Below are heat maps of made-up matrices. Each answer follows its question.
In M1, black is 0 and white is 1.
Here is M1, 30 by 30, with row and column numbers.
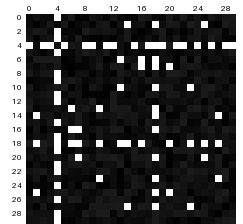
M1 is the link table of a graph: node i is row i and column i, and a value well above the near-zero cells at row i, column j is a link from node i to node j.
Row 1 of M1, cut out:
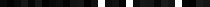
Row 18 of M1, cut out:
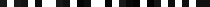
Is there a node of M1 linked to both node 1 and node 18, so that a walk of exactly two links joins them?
yes
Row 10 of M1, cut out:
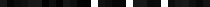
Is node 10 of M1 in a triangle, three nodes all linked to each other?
yes
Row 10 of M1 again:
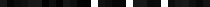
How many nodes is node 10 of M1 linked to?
3
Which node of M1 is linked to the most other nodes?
node 4
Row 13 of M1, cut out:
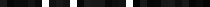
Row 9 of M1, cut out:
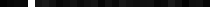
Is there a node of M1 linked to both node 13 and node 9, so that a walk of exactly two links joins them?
no
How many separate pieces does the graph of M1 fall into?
1
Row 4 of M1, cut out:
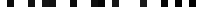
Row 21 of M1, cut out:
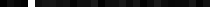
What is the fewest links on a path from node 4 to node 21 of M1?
1
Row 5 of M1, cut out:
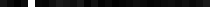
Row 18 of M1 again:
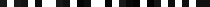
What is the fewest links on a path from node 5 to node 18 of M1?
2
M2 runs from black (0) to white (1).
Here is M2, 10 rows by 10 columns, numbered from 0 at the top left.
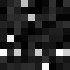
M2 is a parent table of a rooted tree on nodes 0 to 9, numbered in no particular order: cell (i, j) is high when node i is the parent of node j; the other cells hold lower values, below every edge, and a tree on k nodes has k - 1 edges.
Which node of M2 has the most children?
7
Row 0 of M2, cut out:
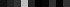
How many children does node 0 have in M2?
1
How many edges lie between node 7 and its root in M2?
0
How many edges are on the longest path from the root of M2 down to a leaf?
2
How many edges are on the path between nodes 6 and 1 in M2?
4
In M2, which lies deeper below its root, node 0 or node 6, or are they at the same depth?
node 6
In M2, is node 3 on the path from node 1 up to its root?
no
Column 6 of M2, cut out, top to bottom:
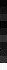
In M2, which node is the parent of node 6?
9
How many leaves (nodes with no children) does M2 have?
5
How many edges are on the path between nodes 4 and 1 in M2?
4
